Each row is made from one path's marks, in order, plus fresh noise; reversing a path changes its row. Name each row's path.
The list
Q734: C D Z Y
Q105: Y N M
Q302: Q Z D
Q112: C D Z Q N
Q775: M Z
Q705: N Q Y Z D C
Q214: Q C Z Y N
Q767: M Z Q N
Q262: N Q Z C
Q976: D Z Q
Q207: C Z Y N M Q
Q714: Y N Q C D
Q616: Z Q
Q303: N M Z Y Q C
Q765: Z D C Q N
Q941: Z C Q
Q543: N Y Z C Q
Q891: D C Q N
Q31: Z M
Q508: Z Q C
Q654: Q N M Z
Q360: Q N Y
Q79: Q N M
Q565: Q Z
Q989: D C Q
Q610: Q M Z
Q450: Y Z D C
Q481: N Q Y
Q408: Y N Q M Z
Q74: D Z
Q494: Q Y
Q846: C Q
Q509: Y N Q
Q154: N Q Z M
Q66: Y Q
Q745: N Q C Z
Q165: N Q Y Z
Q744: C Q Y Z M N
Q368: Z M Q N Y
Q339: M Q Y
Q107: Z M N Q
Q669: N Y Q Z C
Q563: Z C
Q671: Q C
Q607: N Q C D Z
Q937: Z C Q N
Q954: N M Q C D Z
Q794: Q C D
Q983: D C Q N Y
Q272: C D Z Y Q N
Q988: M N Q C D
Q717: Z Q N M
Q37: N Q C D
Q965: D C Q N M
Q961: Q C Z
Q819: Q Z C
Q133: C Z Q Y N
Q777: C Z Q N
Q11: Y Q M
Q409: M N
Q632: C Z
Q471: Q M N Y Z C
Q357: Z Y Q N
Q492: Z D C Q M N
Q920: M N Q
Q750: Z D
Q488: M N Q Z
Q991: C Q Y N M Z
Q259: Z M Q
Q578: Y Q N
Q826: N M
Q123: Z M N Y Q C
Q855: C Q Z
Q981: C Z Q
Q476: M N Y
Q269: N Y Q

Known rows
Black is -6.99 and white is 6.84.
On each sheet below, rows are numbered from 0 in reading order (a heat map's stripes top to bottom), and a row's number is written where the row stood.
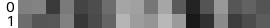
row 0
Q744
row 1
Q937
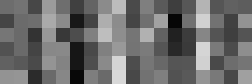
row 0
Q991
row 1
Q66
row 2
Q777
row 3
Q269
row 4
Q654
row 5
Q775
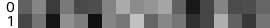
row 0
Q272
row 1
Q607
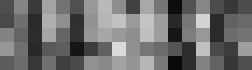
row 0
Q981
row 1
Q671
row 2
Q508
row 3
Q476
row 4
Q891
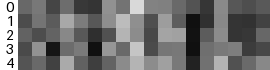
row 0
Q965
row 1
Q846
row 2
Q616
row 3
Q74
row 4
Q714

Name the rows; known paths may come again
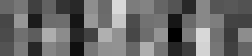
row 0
Q965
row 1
Q74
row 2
Q66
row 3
Q543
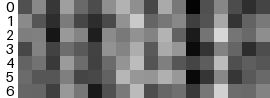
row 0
Q981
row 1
Q368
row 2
Q669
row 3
Q989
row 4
Q991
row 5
Q937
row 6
Q408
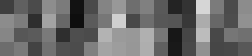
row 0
Q269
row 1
Q488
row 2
Q357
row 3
Q272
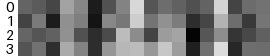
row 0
Q654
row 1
Q607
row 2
Q616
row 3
Q671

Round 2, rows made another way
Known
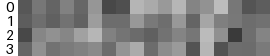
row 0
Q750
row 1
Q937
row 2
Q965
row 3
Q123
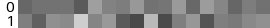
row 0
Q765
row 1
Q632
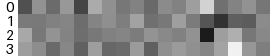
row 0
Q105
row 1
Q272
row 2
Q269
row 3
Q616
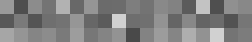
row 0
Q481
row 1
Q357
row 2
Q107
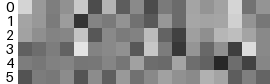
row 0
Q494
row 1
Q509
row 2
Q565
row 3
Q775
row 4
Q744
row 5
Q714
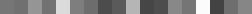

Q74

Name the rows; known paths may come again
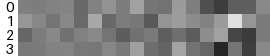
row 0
Q272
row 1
Q941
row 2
Q891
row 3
Q744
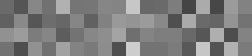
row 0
Q165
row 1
Q508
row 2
Q214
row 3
Q745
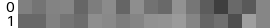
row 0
Q777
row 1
Q154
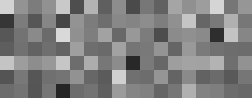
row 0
Q494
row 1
Q11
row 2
Q488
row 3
Q937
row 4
Q360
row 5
Q357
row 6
Q578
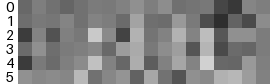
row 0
Q767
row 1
Q133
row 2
Q31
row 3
Q123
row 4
Q717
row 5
Q961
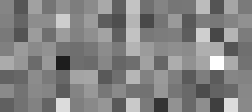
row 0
Q954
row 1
Q632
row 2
Q607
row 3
Q794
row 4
Q66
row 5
Q826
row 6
Q112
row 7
Q775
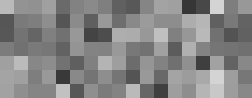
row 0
Q981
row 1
Q714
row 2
Q750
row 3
Q492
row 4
Q471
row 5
Q509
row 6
Q565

